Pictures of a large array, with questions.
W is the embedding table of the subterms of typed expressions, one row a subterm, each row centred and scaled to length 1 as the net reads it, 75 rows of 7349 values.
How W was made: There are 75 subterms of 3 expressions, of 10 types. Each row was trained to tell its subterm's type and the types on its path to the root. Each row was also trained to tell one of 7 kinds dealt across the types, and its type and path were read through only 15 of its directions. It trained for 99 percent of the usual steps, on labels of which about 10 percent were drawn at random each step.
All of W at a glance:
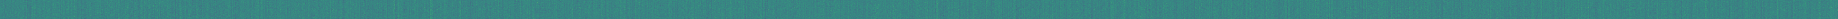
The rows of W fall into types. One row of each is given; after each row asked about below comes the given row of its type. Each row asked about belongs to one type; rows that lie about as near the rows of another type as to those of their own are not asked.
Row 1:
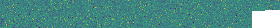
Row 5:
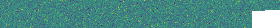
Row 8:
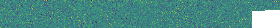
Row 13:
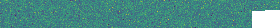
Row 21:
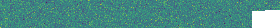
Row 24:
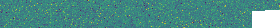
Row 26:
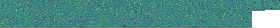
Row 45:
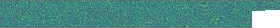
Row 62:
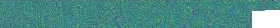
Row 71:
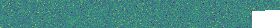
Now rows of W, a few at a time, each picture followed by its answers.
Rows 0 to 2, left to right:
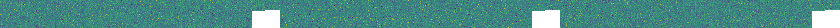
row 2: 26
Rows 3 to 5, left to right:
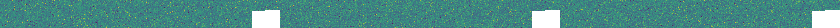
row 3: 5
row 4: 45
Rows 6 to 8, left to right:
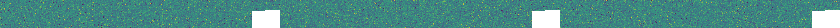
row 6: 21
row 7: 45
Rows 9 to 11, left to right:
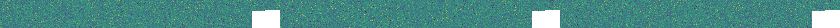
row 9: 62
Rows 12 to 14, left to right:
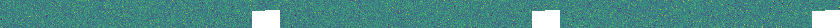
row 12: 62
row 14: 26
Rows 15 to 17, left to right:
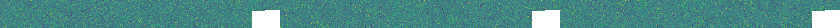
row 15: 5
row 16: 62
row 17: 8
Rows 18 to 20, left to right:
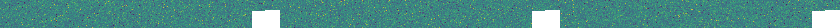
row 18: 13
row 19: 1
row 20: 5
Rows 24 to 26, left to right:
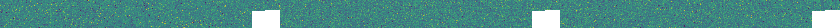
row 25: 26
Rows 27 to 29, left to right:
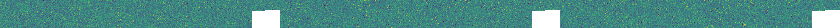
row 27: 71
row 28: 71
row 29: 71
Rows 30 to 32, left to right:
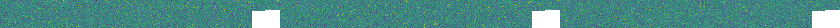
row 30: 24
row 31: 24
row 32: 71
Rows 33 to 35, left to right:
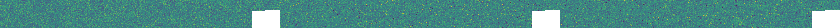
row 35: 13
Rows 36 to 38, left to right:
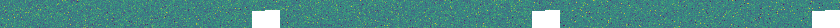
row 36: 5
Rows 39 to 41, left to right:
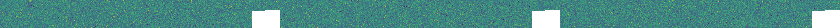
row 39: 26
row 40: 5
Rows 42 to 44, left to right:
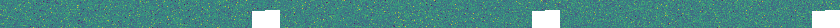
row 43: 8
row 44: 8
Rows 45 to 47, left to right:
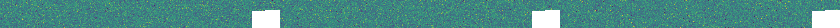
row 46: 13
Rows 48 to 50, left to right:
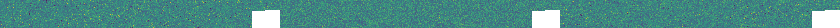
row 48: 71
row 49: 13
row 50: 13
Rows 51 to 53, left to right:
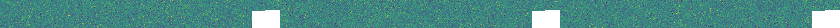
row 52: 71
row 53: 8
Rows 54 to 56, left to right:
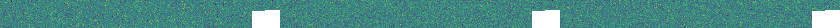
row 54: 26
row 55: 13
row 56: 62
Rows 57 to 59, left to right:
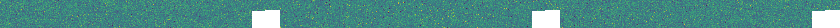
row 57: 45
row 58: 62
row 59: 26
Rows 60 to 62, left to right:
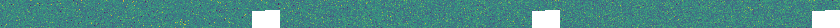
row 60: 21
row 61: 71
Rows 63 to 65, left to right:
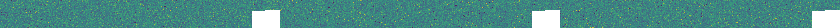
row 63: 24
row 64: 21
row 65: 5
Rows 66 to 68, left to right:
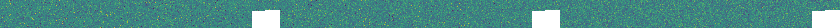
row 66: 24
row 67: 26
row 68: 8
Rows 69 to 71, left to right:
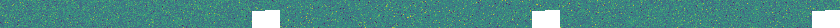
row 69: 13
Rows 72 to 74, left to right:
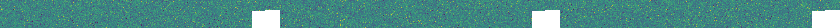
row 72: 5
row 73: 62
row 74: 45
